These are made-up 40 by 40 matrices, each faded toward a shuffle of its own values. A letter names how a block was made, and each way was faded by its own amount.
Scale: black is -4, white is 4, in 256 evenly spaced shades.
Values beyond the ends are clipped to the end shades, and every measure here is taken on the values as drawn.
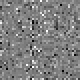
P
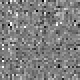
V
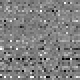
V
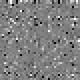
P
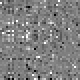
P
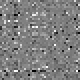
P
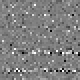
V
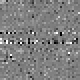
V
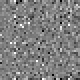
P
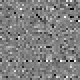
V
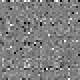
P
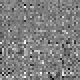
V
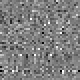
V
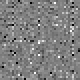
P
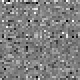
V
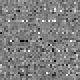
V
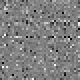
P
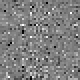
P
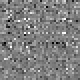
V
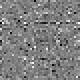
P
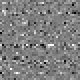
V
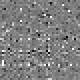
P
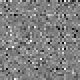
P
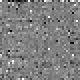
P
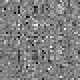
P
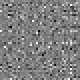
P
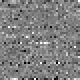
V
